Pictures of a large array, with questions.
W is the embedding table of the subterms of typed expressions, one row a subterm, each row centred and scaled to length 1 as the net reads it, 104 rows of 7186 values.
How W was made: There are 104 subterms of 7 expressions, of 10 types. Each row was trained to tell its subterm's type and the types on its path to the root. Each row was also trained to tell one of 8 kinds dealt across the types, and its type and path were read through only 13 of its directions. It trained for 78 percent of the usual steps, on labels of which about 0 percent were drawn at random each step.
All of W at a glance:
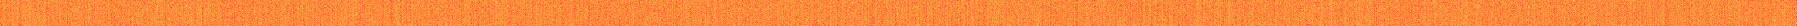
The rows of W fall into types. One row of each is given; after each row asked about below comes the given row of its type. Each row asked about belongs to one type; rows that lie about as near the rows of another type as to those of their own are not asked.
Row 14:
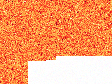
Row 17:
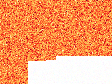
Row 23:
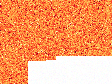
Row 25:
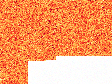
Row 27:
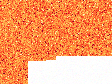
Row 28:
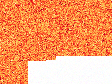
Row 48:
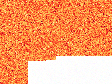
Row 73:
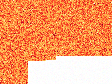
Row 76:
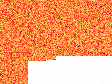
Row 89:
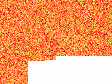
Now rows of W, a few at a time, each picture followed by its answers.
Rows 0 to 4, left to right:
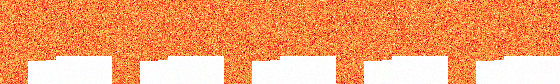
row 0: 14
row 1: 48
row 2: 25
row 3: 14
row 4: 14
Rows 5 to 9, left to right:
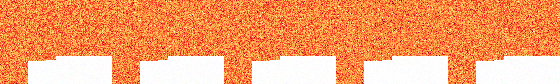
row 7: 28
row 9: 73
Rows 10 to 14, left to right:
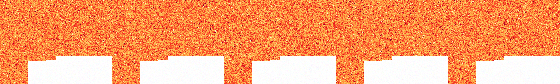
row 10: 23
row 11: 73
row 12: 48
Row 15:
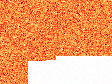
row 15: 23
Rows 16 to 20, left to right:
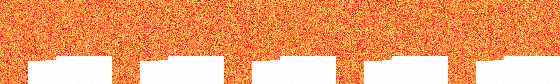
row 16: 76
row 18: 89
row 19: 14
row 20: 89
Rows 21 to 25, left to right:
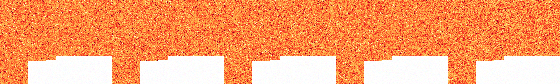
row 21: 27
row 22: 23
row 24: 28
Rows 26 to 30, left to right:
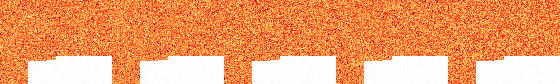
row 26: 28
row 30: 48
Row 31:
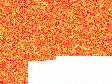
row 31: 25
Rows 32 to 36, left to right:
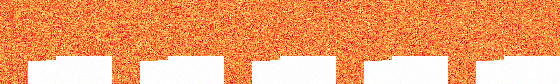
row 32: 76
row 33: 76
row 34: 48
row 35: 27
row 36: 73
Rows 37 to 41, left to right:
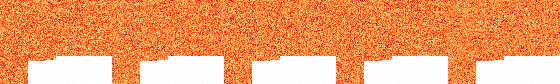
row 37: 25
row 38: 89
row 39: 48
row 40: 25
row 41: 23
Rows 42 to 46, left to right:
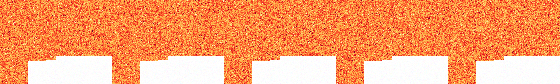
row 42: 25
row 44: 27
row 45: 48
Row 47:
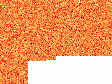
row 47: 76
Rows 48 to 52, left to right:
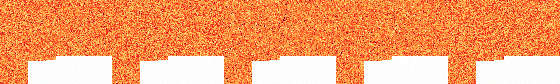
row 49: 23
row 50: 89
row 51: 17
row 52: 28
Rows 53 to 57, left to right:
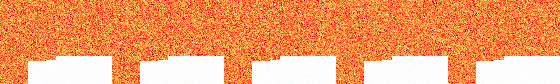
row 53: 17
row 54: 73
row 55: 28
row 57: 28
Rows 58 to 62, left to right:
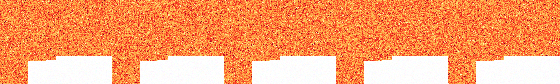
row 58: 17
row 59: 25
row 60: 73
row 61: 28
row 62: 89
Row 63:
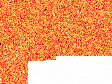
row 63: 25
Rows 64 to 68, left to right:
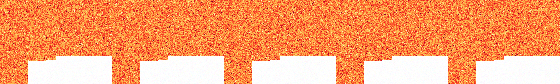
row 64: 89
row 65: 76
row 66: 23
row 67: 48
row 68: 28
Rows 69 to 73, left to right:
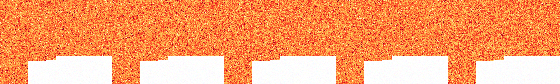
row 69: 14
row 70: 48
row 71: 14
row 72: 28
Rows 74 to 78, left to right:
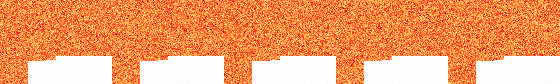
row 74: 89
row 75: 73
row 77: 89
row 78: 27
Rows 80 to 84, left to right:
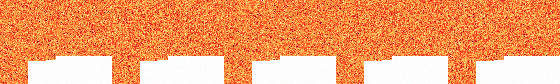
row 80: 73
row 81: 89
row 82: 73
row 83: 17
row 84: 14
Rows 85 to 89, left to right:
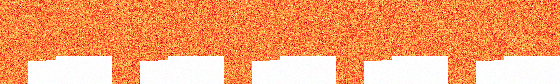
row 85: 27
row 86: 14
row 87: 14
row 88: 76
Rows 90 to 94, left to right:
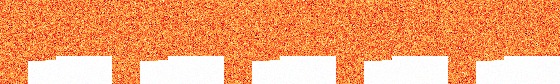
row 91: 14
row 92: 89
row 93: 89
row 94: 17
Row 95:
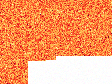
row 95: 14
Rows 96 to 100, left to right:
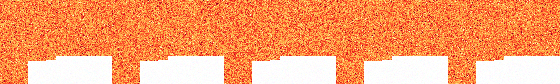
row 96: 48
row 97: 76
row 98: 76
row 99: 48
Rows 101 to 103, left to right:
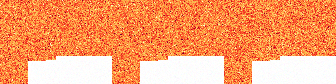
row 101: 28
